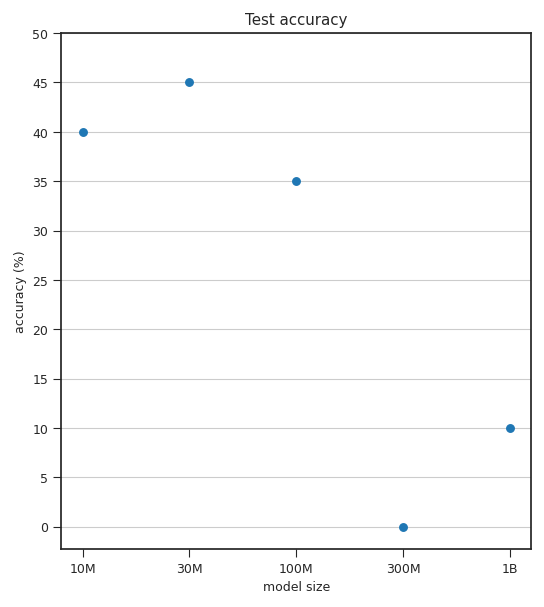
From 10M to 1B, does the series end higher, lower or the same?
lower
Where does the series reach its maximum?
30M
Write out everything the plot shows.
Title: Test accuracy
x-axis: model size, ticks 10M 30M 100M 300M 1B
y-axis: accuracy (%), ticks 0 5 10 15 20 25 30 35 40 45 50
Values:
40 45 35 0 10
